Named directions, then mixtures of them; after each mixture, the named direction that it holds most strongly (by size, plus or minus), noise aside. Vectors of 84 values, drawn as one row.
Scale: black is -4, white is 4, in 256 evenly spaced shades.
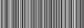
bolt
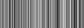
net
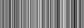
net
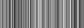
net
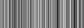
net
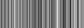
net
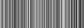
net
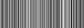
bolt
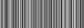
bolt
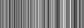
net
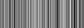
net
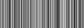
net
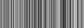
net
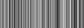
net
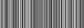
bolt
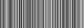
bolt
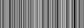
net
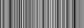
bolt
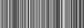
net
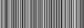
bolt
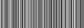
bolt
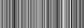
net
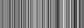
net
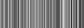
net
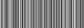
bolt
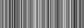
net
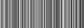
bolt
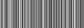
bolt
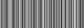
bolt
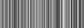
net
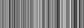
net
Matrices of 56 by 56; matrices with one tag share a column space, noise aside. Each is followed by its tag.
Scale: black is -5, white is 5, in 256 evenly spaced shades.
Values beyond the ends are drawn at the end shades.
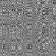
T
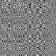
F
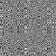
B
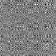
F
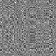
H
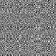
F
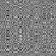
H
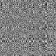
F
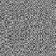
H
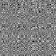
F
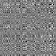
F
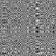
B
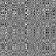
T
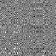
B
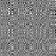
T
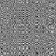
B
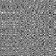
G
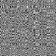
G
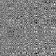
B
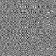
G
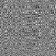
G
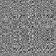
H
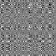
F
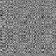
H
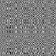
B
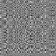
H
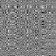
G
